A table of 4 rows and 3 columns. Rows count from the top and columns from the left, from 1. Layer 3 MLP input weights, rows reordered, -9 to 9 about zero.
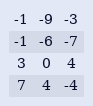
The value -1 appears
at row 1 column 1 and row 2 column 1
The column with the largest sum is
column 1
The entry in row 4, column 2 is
4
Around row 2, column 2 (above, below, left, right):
-9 0 -1 -7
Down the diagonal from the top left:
-1 -6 4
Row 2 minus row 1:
0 3 -4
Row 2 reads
-1 -6 -7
